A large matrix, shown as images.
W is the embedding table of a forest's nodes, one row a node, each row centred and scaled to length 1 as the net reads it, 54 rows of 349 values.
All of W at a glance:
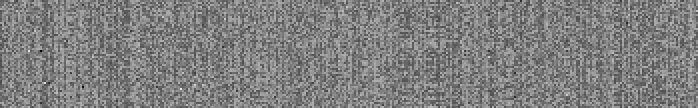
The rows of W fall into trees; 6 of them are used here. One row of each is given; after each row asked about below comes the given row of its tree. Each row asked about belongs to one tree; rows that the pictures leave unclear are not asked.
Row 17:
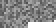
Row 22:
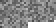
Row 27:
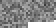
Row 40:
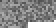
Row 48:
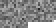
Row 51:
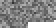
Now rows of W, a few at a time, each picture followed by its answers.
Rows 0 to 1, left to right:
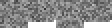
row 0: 22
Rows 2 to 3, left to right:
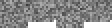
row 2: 22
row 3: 40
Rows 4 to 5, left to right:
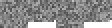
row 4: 17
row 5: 27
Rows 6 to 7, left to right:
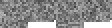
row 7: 27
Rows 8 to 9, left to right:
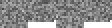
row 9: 40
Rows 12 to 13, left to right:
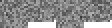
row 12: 17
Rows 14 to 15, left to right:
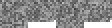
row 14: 27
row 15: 22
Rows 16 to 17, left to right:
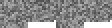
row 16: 40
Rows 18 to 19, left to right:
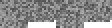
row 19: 22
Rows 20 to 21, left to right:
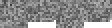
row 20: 48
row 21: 22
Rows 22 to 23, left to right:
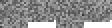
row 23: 22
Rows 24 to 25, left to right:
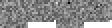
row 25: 51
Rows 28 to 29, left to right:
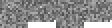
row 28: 40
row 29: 17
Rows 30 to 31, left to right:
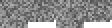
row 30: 40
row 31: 40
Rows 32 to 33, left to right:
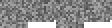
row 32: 40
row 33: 22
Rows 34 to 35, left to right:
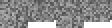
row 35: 40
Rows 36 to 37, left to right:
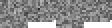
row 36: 48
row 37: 40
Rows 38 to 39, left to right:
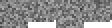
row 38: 22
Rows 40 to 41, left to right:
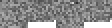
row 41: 17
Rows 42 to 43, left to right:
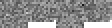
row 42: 22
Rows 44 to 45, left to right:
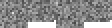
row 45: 51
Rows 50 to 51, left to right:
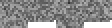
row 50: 40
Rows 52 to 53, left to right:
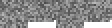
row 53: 22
